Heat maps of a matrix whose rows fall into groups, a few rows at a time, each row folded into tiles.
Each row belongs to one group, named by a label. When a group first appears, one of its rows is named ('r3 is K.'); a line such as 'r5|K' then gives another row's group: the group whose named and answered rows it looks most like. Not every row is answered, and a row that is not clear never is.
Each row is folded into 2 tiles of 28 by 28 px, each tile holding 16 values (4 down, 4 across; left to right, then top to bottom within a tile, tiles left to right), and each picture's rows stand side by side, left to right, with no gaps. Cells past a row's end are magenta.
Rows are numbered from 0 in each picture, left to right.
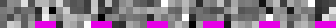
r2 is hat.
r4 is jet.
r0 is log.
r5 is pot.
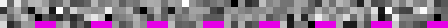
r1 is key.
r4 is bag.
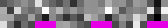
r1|key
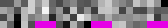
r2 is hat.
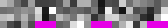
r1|pot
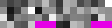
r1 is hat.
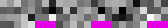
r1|jet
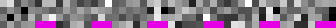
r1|hat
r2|log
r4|log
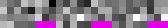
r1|bag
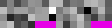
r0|key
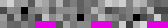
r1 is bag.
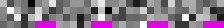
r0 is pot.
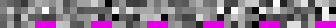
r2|key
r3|key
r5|log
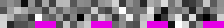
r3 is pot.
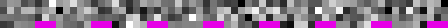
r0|hat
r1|jet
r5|hat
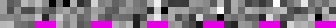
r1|bag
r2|log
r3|key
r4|hat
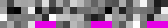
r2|pot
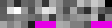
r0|key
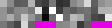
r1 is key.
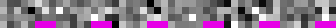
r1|key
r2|jet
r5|log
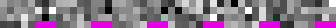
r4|bag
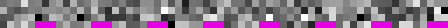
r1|bag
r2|key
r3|jet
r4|jet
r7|log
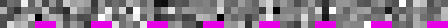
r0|log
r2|bag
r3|key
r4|log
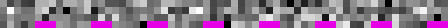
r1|pot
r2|key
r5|bag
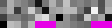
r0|jet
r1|key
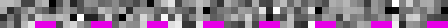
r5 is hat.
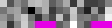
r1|pot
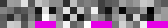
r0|log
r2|pot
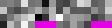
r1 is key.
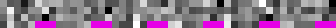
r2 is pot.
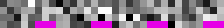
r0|pot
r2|pot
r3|jet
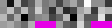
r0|bag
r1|pot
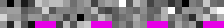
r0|bag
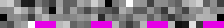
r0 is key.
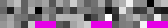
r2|jet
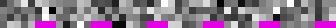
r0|log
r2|hat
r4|key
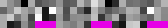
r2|hat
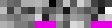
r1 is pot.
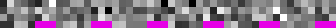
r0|hat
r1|log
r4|key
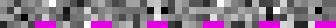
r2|log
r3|hat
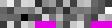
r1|pot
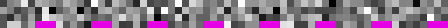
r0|log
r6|jet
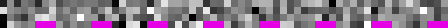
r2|hat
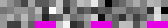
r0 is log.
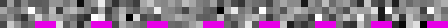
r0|jet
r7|hat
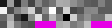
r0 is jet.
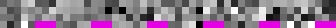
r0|pot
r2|pot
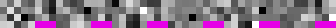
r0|bag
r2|jet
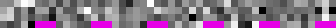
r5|log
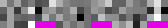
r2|log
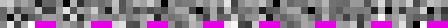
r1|bag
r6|log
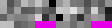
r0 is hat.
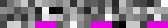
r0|log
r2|hat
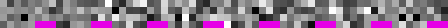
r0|bag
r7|bag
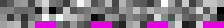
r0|log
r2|hat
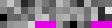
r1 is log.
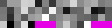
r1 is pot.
